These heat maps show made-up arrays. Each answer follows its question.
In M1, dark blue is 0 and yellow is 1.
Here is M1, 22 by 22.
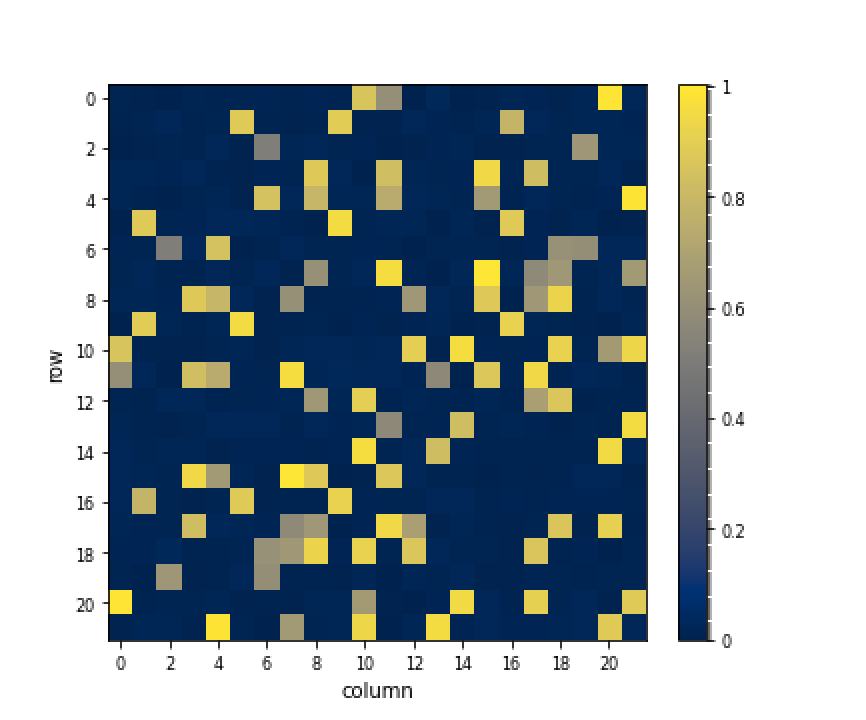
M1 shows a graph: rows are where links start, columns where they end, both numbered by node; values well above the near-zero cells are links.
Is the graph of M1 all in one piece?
no
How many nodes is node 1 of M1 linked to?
3
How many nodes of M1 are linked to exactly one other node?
0
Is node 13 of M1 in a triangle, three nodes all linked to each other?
no
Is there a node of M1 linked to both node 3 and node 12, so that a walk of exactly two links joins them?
yes
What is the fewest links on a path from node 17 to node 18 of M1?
1
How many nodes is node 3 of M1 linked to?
4
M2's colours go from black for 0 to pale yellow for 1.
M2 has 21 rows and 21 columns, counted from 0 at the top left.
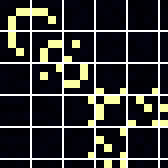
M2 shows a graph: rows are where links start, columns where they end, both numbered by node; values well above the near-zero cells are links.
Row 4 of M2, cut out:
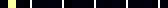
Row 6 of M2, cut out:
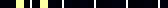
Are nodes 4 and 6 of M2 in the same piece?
yes
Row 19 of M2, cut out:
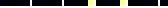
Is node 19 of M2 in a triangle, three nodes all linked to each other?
yes
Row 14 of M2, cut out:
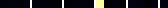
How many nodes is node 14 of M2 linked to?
1
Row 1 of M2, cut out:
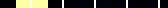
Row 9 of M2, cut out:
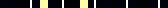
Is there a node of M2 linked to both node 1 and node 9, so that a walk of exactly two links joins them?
yes
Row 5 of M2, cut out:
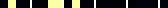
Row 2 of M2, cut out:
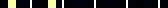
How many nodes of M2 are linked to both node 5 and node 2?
2
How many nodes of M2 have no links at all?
1
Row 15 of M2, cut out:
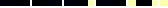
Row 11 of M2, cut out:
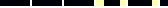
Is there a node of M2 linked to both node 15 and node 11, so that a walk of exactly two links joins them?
yes
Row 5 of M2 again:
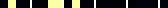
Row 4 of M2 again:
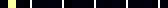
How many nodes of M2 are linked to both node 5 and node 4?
1
